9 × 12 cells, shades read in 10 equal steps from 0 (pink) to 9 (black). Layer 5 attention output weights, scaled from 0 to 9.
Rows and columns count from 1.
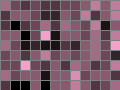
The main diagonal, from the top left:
3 4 6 5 8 5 6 1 4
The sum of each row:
53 56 61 54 64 54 51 52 65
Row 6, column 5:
2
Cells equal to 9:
5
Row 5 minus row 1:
0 0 2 2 2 2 1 2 0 1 1 -2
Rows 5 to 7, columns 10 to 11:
3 5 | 3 5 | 6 5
